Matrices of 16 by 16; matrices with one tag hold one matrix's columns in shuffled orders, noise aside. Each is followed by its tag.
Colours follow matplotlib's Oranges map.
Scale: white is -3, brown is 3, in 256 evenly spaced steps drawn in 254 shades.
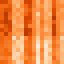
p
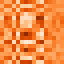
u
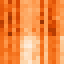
p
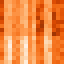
p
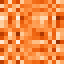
u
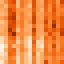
p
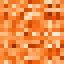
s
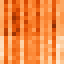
p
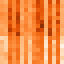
p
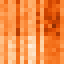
p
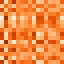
u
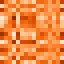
u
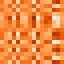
u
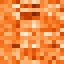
s
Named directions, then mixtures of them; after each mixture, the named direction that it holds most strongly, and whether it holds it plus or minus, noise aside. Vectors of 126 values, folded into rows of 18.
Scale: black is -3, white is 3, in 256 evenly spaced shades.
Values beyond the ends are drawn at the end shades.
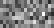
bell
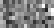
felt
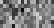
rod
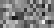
bell, minus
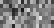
rod, plus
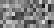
bell, minus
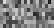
rod, minus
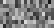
bell, plus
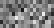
bell, plus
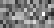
bell, plus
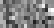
felt, plus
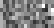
felt, plus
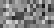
bell, minus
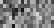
rod, plus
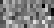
felt, minus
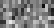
felt, minus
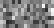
felt, plus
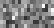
felt, plus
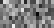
rod, minus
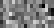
felt, minus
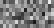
bell, minus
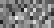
bell, plus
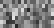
rod, minus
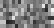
felt, plus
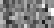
felt, plus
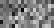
rod, plus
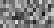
bell, minus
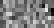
felt, minus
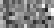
felt, plus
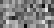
felt, minus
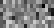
felt, minus
